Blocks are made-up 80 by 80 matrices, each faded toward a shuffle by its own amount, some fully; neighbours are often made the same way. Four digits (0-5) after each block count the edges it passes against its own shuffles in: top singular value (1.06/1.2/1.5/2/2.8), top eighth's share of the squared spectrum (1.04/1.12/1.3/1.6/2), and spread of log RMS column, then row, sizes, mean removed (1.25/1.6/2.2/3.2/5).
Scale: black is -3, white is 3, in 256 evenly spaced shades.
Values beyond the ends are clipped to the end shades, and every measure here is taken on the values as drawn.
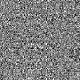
4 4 2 2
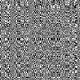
5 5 4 3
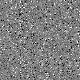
2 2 1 0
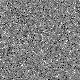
0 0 0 0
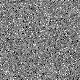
0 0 0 0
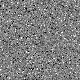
0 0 0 0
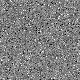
0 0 0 0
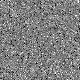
0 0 0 0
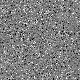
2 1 0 0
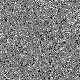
2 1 0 0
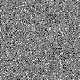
3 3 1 1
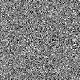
3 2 1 1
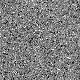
1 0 0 0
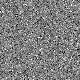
0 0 0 0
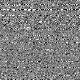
2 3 0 4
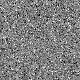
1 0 0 0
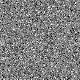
0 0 0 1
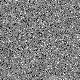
0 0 0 0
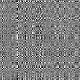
5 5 4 4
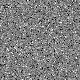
1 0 0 0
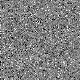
3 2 1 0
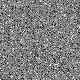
1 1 0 0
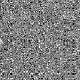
4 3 2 2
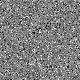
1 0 0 0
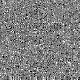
3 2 1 1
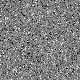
1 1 0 0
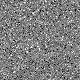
1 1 0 0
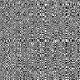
5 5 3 3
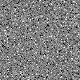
3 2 1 0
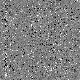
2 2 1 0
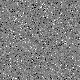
0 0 0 0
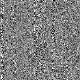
1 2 3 0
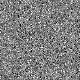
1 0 2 0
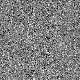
1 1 2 0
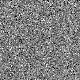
0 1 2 0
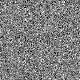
0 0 2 0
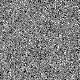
1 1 2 0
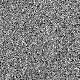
0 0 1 0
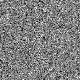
0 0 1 0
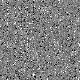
1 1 2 0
